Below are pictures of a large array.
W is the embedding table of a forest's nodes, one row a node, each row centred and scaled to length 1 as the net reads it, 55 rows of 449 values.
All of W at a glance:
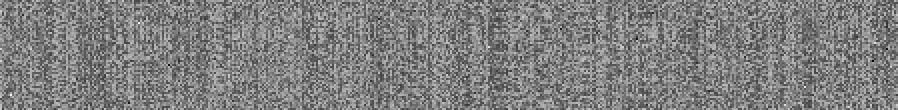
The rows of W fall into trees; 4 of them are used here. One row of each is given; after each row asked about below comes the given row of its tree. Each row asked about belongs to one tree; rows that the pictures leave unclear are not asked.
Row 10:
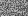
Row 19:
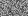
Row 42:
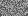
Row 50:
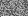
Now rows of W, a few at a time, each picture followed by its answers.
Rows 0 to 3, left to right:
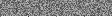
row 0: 42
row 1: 19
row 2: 10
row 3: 50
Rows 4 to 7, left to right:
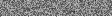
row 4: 42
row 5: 10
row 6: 50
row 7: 50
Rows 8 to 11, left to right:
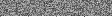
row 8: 42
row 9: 42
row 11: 19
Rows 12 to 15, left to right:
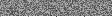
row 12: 50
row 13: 10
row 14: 19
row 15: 19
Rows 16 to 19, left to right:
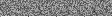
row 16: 10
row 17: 19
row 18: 19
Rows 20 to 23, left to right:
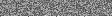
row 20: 42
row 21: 19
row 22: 10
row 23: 10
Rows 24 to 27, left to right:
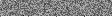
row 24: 10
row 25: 42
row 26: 19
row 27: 50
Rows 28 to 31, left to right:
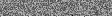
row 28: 10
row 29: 10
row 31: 19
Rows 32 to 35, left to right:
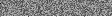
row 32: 42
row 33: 19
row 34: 10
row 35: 42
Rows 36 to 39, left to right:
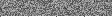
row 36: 10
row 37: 42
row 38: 19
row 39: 10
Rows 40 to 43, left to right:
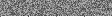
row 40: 19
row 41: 50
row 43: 10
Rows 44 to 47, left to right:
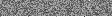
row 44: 42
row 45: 42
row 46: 50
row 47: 19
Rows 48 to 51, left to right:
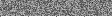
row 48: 10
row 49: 42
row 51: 19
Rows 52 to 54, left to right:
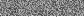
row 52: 50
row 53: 50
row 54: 10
